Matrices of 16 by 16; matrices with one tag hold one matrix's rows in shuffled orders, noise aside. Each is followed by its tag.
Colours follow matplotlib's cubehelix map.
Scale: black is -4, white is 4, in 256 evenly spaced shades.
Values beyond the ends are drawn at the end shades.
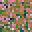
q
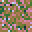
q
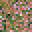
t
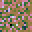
q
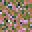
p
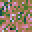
q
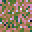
t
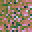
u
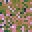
q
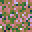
t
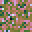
q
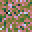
p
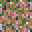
t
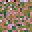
p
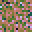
t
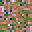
q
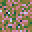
p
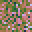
u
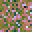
u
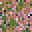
t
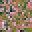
q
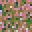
t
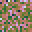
p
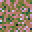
t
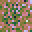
u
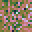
u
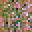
u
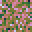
t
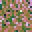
t
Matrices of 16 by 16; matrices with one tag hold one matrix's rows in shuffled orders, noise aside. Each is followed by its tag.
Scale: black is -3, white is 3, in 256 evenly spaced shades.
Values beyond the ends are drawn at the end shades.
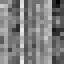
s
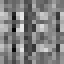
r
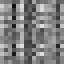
r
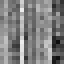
s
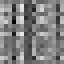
r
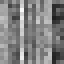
s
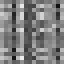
r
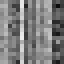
s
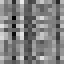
r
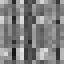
r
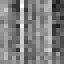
s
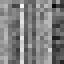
s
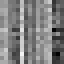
s
